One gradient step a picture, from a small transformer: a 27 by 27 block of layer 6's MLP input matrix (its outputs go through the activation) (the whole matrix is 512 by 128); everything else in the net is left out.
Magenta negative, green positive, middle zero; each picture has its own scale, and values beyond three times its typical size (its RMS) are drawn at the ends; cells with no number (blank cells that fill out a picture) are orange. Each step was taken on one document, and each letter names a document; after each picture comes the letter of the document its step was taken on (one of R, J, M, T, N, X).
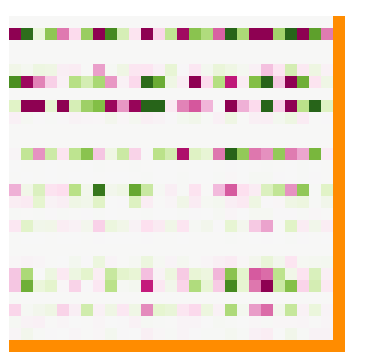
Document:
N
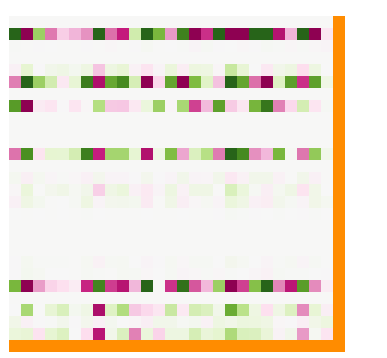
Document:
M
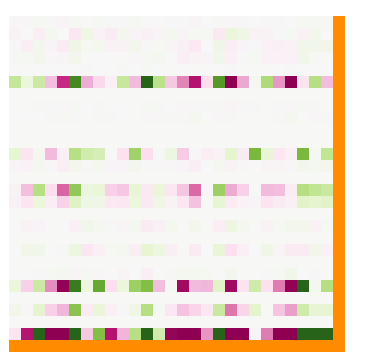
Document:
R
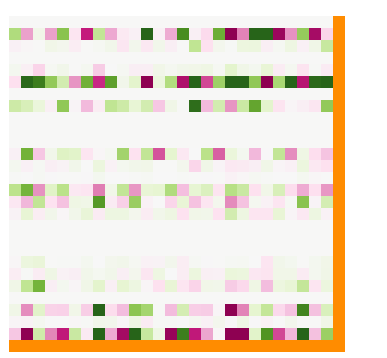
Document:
M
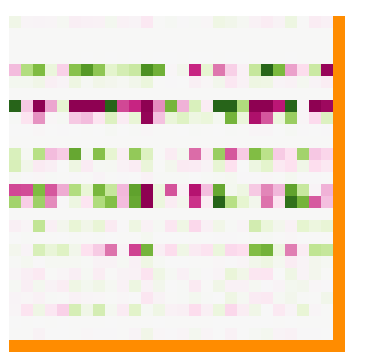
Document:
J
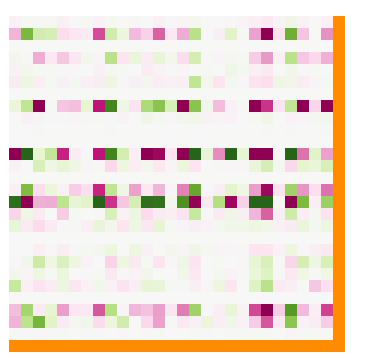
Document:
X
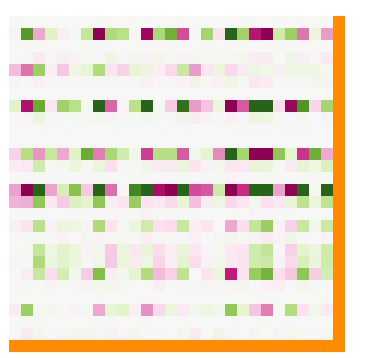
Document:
N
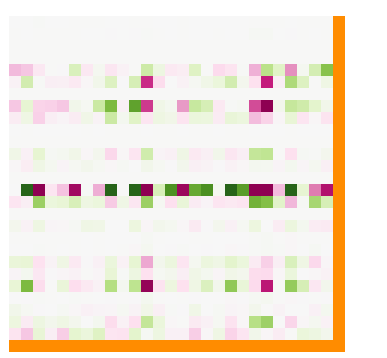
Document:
J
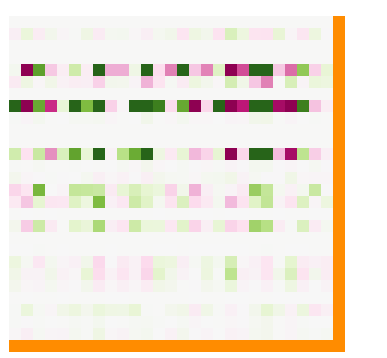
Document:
N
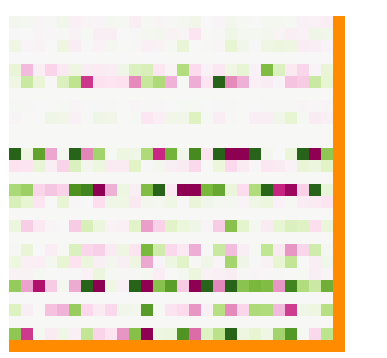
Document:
R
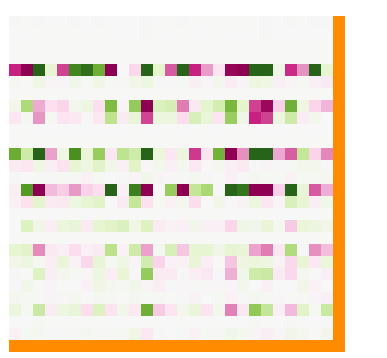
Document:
J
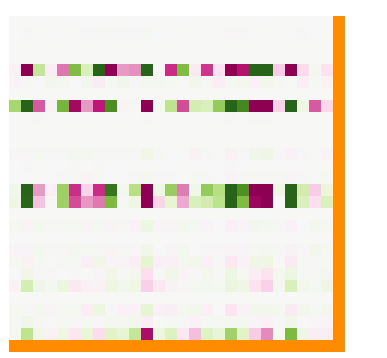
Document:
J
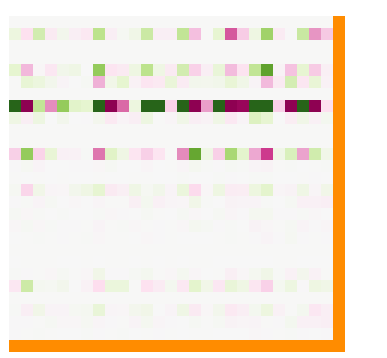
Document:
N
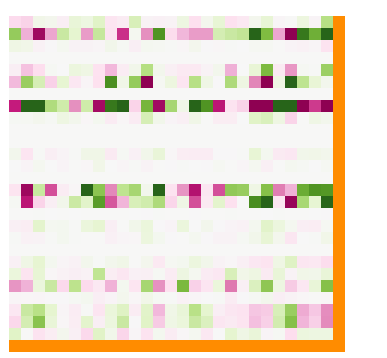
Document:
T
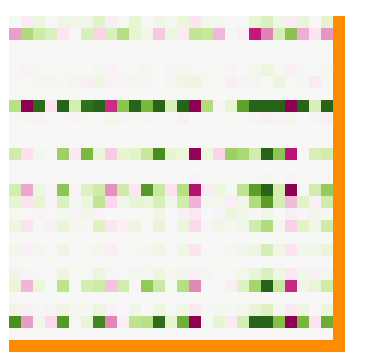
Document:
N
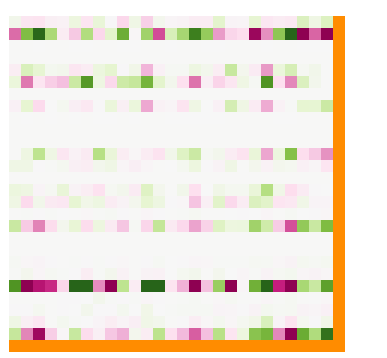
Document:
T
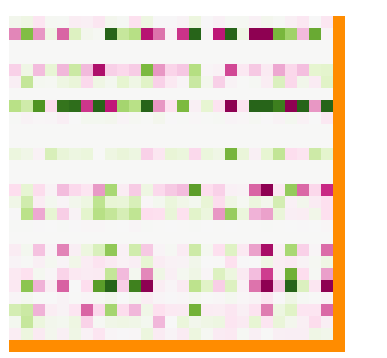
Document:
X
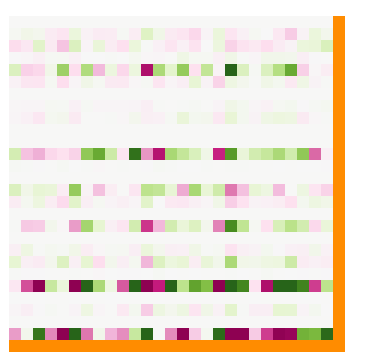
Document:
R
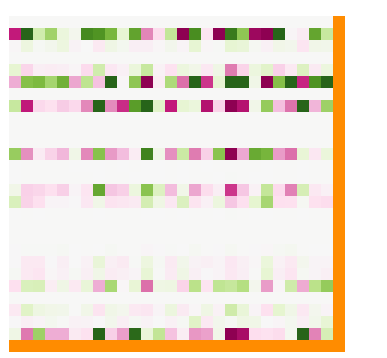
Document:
M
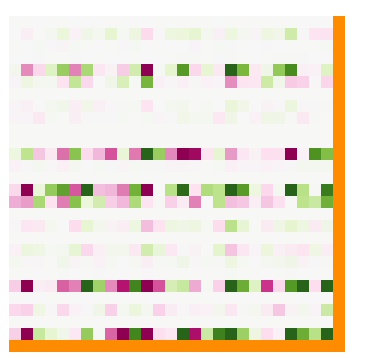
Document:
R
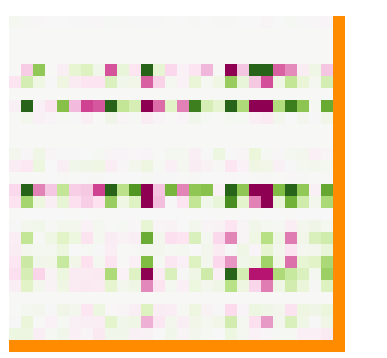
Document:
J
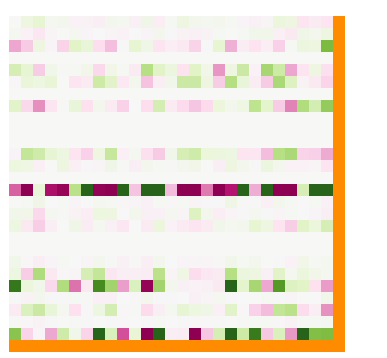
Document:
T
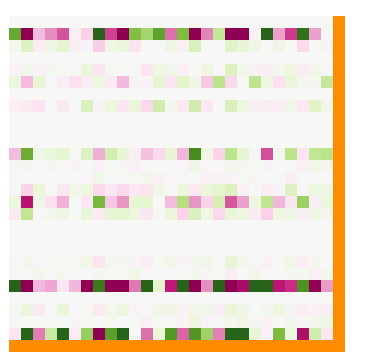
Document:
M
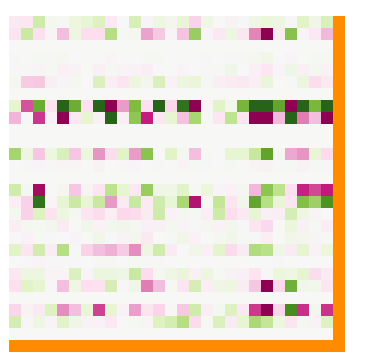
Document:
X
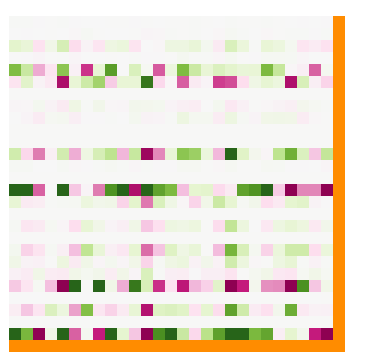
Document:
R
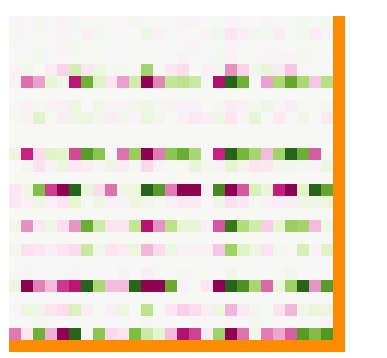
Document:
R
